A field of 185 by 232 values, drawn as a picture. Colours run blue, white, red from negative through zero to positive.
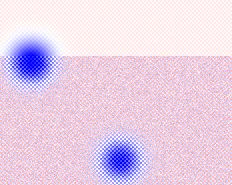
Overall the values sit about 50% of the way up the scale. There are two dips. The top part is calmer, up to a seam about 30% of the way down. No lone cell stands out from its neighbours. No row or column stands out.
